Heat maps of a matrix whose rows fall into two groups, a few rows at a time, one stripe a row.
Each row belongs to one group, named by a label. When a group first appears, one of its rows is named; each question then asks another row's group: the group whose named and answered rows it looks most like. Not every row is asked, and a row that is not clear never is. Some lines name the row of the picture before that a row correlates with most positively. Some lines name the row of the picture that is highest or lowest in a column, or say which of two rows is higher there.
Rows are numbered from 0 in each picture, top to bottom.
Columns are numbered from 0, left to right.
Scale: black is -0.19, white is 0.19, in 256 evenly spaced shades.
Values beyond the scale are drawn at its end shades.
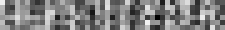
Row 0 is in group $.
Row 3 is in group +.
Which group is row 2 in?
$
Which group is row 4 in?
$
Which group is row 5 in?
+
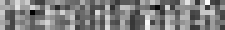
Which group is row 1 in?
+
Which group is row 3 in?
$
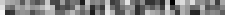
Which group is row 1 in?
+
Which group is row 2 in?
$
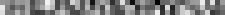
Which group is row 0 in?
+
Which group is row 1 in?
+
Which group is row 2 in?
$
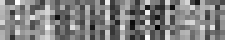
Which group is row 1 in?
+
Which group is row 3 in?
+
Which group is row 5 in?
+
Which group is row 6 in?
+
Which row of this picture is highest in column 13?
0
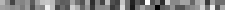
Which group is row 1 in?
+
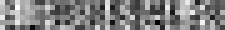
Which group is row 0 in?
$
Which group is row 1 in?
+
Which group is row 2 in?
+
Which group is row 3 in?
$
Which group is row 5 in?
$
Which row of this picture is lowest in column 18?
4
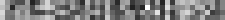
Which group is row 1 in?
+
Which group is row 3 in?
+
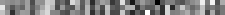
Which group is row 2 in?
+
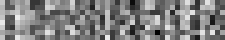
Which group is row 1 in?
$
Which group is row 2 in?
+
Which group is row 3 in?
$
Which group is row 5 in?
$
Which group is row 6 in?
+
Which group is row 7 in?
$
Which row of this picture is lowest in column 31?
6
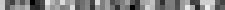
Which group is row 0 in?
$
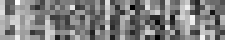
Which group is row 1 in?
$
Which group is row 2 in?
$
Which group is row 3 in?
+
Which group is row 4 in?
+
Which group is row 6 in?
$
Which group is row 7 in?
+
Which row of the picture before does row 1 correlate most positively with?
1
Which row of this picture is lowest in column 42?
2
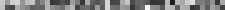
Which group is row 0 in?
+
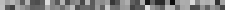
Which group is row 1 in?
$
